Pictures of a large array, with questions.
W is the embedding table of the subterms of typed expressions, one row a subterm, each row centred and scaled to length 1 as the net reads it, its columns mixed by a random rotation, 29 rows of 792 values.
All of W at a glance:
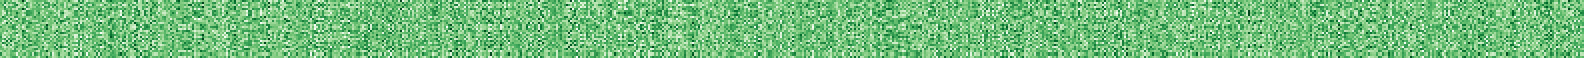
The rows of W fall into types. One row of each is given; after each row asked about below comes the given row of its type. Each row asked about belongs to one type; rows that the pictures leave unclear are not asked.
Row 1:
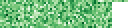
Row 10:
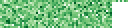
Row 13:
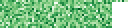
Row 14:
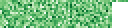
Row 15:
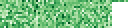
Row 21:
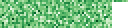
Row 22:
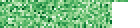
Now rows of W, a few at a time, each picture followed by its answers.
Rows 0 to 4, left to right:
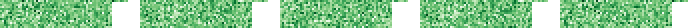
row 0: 15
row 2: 21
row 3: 1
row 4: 15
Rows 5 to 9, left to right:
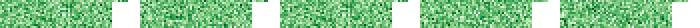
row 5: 22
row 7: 22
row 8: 21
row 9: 15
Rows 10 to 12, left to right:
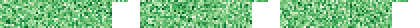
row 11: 22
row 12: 14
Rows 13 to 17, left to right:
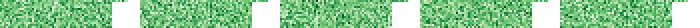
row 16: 10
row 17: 1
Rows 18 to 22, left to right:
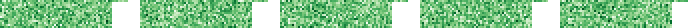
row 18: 10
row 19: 1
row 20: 22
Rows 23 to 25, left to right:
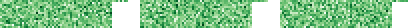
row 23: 10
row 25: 14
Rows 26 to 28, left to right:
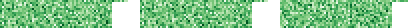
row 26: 13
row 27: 13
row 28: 14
